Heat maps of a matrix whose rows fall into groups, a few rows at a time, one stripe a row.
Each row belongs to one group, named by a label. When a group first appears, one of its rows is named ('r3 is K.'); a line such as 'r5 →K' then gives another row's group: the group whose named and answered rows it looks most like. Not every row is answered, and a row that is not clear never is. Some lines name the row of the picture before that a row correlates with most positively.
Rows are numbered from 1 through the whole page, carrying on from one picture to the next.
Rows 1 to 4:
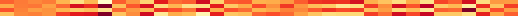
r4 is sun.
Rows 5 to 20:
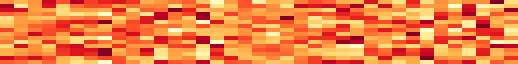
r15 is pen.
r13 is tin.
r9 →pen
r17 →sun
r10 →sun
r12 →tin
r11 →pen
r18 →sun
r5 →tin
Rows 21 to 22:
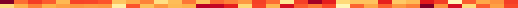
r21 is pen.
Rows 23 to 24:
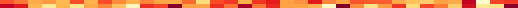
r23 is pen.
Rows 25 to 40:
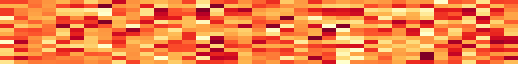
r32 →tin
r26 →sun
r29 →pen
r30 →sun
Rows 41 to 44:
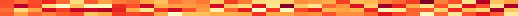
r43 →tin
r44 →tin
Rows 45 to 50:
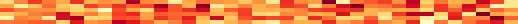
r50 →tin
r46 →pen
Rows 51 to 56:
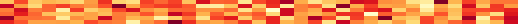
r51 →pen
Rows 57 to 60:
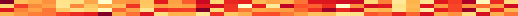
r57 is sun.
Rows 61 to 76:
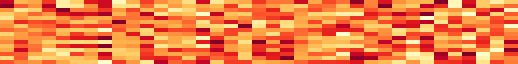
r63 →tin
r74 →pen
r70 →sun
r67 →tin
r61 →pen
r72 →sun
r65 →pen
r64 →sun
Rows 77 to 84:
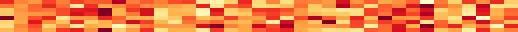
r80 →sun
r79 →sun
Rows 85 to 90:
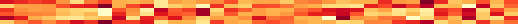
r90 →sun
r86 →sun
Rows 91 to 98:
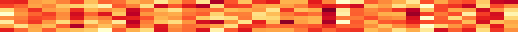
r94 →tin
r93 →tin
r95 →tin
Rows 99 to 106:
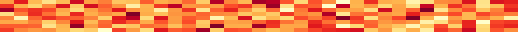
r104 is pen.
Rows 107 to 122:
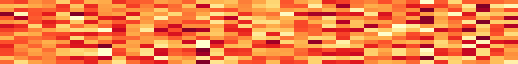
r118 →sun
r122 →pen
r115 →tin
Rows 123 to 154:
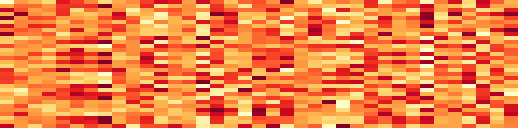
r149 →pen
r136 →sun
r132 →pen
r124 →sun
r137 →pen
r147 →sun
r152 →sun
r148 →tin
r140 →tin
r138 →sun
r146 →tin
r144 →sun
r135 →pen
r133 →sun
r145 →pen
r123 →pen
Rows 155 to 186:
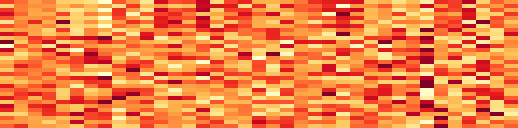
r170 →sun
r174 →sun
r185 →pen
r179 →tin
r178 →tin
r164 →sun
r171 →tin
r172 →tin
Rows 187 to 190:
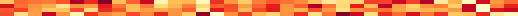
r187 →sun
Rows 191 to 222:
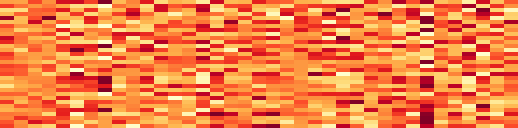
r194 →tin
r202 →sun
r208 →pen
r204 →pen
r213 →sun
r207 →tin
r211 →sun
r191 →sun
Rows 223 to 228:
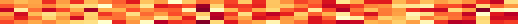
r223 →tin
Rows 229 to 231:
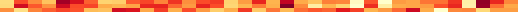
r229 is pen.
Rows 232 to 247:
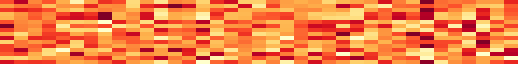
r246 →pen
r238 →pen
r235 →sun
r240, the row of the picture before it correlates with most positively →231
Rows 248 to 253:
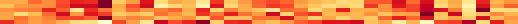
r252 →sun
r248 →sun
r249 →sun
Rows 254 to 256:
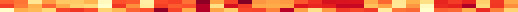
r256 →pen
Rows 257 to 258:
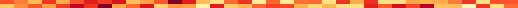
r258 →sun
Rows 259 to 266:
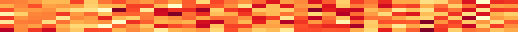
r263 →pen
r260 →tin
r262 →pen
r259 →pen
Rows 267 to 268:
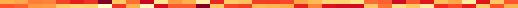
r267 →sun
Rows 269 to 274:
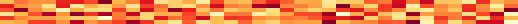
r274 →tin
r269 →sun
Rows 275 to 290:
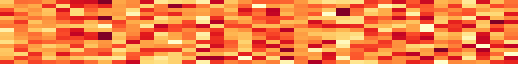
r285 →tin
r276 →tin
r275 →sun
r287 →pen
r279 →sun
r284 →sun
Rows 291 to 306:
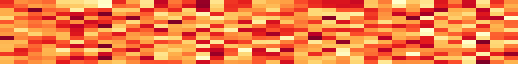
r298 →pen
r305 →sun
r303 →tin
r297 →sun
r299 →pen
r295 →tin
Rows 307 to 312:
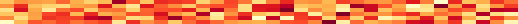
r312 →tin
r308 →pen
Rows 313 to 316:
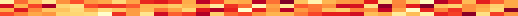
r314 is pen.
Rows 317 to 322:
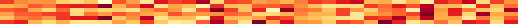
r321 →sun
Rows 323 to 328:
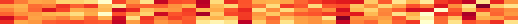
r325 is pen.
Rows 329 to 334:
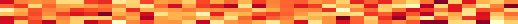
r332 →sun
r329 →pen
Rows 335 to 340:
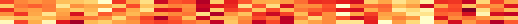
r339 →pen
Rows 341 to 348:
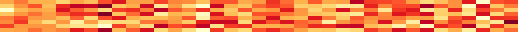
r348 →sun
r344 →sun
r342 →sun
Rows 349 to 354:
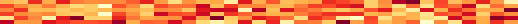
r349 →tin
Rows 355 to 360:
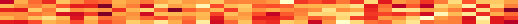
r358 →sun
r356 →sun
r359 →pen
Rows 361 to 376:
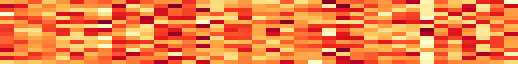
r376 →pen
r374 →tin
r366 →sun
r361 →tin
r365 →tin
